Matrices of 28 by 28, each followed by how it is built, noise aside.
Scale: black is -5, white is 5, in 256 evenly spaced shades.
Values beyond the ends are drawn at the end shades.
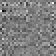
low rank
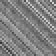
Toeplitz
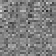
low rank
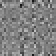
low rank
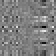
low rank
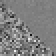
lower triangular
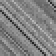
Toeplitz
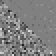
lower triangular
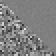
lower triangular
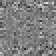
low rank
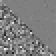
lower triangular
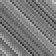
Toeplitz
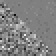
lower triangular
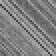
Toeplitz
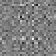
low rank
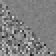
lower triangular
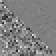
lower triangular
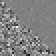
lower triangular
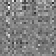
low rank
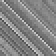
Toeplitz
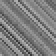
Toeplitz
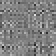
low rank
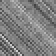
Toeplitz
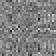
low rank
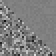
lower triangular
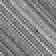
Toeplitz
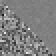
lower triangular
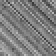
Toeplitz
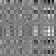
low rank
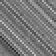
Toeplitz
